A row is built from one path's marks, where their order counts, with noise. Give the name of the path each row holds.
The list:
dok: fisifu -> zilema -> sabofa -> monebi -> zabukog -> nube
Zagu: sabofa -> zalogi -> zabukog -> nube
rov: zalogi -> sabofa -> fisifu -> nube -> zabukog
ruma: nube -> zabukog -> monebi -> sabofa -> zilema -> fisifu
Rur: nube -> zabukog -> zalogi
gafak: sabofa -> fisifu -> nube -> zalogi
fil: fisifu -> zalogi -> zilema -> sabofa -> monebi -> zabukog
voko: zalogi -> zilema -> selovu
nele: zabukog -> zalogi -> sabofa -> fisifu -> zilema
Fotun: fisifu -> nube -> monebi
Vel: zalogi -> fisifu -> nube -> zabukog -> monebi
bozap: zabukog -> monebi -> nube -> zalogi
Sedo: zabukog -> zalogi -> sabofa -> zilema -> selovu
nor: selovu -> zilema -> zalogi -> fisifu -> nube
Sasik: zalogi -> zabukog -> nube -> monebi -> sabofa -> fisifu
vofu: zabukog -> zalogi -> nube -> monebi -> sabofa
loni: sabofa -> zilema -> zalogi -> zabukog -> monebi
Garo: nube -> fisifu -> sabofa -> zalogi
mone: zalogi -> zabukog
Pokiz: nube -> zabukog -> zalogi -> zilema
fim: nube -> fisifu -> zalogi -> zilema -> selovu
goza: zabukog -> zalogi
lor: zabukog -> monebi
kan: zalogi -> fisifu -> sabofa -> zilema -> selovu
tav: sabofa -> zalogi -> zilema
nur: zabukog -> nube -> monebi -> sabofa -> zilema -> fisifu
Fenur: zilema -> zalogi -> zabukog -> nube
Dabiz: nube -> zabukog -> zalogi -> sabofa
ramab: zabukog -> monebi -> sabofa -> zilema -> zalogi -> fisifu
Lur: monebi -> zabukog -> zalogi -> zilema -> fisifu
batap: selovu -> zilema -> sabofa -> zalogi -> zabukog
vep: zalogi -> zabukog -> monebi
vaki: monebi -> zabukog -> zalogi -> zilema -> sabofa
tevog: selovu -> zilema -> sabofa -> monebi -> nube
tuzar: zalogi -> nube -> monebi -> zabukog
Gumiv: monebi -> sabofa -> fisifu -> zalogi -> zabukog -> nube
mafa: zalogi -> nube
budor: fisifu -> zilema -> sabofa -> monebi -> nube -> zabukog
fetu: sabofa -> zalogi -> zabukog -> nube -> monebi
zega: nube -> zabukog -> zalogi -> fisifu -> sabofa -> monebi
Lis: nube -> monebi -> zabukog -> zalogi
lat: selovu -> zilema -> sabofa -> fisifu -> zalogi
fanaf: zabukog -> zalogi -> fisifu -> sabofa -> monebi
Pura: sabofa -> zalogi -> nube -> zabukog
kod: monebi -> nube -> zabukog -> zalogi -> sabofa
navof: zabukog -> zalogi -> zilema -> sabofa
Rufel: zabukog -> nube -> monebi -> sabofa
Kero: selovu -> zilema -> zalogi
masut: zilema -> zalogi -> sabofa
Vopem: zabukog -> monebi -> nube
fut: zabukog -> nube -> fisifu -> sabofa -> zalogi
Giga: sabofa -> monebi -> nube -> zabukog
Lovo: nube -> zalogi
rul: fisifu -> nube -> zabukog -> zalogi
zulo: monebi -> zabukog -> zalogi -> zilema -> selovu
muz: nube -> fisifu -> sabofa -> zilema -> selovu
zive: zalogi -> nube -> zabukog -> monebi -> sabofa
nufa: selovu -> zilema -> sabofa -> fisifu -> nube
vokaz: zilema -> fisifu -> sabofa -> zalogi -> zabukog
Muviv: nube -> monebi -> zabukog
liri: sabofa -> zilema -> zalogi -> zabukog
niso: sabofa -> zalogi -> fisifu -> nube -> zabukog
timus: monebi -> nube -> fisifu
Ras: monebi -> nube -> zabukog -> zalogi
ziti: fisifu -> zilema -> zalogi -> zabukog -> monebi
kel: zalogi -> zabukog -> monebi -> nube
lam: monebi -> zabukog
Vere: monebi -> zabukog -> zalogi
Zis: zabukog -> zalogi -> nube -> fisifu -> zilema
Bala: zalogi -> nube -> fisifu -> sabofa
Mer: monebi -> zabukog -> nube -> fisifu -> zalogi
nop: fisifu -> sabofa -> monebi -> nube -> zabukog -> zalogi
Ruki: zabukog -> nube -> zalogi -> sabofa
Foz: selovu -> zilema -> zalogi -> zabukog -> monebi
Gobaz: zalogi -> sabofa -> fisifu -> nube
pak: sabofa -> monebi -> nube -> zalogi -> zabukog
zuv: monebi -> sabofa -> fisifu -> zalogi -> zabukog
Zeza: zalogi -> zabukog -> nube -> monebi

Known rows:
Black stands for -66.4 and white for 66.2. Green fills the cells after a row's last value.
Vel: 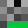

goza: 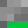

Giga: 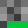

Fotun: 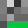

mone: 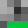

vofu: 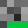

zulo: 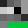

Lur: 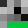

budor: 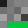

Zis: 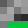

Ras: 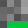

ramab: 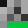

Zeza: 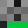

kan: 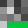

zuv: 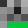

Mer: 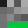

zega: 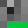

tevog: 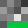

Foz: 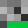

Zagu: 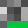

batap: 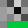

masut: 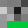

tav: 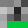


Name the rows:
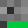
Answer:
Lis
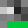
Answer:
voko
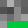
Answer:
Garo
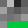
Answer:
Gobaz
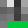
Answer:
timus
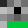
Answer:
vaki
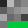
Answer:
nur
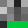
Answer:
vep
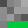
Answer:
rul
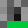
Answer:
Pura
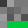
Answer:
ruma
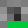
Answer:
niso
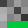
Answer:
vokaz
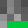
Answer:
muz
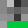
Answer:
Bala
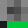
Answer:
Muviv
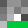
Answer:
lat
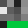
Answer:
kel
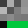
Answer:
Vopem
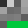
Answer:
fanaf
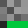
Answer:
bozap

